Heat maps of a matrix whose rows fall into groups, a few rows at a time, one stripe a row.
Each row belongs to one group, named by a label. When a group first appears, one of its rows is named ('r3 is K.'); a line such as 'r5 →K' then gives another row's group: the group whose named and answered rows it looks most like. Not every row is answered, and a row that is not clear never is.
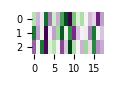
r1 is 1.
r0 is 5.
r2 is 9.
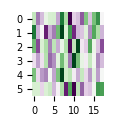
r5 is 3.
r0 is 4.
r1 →1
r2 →5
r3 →5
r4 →1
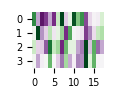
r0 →1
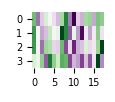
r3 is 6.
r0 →4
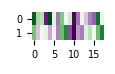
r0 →6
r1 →4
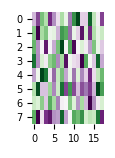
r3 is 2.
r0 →5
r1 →4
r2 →1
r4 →3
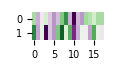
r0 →4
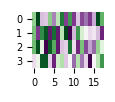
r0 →3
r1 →5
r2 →6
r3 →3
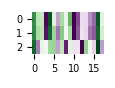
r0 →6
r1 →6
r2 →2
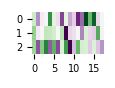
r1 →2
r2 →5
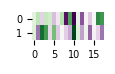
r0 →3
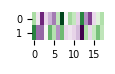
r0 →1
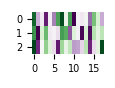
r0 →1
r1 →4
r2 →4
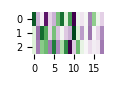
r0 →1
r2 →5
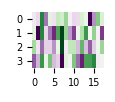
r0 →6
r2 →1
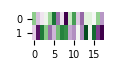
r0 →2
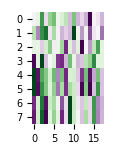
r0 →6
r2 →3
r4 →2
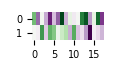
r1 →6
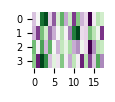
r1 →5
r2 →6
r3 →2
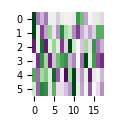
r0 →1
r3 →5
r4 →2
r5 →2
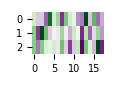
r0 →9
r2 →2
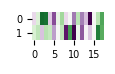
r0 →3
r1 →3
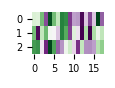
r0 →6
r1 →4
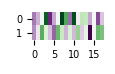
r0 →5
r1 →3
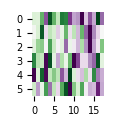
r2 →6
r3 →6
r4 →9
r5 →5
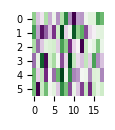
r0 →4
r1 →1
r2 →4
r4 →1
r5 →4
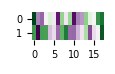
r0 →4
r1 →4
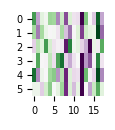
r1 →2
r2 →3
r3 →3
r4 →2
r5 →3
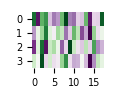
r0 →4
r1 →3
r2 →9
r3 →6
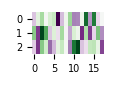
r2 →5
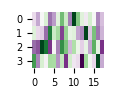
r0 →5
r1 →9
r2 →5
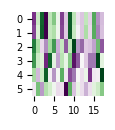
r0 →9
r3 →6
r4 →4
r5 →3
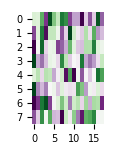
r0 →6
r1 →9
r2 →9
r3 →1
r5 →1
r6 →5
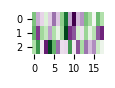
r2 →6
